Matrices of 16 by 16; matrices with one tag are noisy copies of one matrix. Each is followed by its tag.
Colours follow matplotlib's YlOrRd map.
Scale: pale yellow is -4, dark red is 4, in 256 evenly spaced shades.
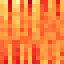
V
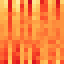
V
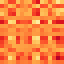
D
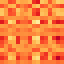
D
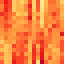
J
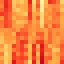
J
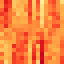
J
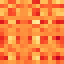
D
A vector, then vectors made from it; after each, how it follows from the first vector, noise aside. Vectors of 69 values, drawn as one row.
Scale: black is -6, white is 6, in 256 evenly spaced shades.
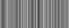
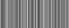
copied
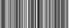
scaled up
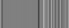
partly zeroed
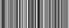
scaled up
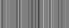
partly zeroed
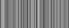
negated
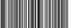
scaled up
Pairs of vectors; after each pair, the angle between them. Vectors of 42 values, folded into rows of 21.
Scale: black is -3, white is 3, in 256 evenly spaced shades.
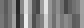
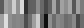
partly opposed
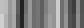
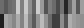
partly opposed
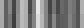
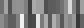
partly aligned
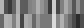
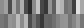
orthogonal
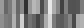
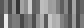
orthogonal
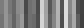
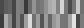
orthogonal
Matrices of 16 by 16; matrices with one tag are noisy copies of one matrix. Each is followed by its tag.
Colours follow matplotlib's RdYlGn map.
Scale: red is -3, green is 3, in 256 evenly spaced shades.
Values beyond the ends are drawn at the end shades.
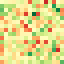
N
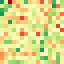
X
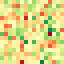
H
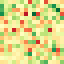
N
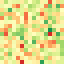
H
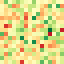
H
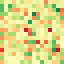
N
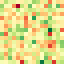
H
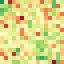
X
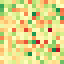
N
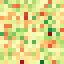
H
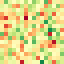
H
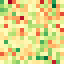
X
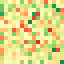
N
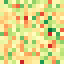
H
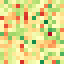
H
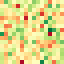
H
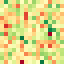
H
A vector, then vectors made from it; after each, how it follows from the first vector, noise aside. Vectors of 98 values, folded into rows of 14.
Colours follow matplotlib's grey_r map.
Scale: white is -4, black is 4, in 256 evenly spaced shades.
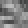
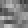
copied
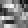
scaled up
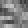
copied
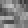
copied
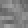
shrunk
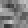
negated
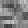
negated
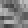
negated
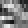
scaled up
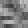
negated
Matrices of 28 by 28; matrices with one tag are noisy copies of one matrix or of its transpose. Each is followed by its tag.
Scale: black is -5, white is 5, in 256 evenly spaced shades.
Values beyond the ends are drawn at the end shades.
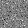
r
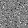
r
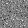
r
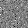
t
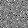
t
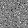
r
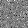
t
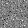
r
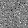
r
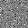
t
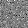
t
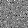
t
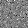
t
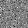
t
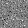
r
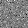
t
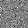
t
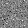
r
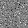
r
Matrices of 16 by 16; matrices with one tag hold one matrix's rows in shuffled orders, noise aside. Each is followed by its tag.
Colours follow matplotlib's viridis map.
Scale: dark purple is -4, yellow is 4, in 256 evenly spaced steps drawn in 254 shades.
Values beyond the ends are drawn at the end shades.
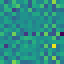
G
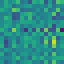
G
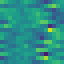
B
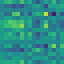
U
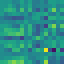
U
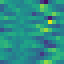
B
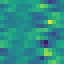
B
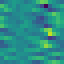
B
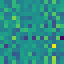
G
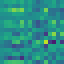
U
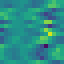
B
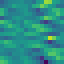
B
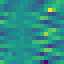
B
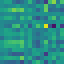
U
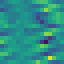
B
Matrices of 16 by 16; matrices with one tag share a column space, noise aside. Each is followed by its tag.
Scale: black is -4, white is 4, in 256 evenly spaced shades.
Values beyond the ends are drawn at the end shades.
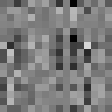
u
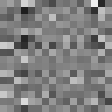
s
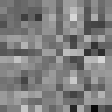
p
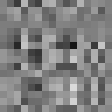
u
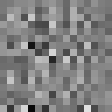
p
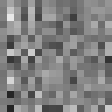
p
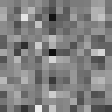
p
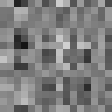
u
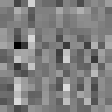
u
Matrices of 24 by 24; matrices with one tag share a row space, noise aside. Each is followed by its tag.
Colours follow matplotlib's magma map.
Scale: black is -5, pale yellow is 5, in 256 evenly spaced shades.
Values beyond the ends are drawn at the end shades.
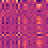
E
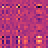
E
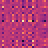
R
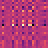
R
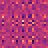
R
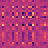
R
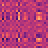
E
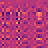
E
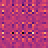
R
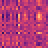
E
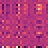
E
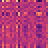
E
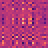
R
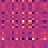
R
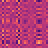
E
